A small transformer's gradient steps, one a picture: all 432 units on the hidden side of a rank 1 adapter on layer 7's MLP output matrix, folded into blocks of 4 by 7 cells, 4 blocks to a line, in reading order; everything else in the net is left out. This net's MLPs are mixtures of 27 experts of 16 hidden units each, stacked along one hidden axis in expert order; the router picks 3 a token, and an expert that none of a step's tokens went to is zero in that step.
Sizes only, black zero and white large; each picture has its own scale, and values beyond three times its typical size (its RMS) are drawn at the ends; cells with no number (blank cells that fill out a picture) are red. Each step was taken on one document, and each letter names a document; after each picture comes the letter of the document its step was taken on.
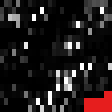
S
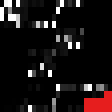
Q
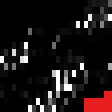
S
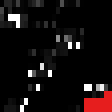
Q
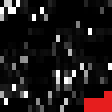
S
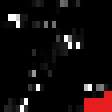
Q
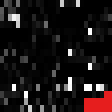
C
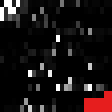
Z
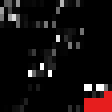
Q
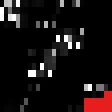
Q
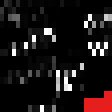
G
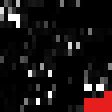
C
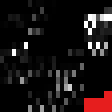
G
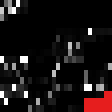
C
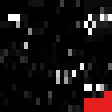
C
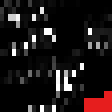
G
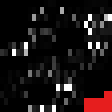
G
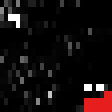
C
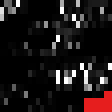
Z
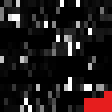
Z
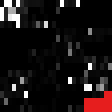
Z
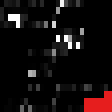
Q
